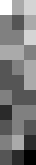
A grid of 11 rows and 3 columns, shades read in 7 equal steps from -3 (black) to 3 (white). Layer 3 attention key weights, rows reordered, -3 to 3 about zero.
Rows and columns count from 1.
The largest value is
3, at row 1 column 1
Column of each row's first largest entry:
1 3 3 1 3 3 1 2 2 2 1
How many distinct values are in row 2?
3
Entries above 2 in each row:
1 0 0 0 0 0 0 0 0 0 0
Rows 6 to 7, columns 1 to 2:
-1 -1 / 0 -1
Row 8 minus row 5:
-1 0 -1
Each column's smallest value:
-2 -2 -3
